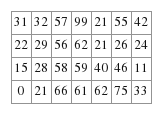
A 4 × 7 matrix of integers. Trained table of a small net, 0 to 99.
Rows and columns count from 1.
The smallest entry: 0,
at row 4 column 1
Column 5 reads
21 21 40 62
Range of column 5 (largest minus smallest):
41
